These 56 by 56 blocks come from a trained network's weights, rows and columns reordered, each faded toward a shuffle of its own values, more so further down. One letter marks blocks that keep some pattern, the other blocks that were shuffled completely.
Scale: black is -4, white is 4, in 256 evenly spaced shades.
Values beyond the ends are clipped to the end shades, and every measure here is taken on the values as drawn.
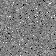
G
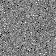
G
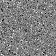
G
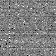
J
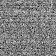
J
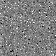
J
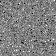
G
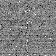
J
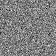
G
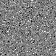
J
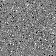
G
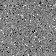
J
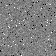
G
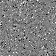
G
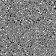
J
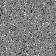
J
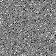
G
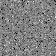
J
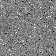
G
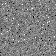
G
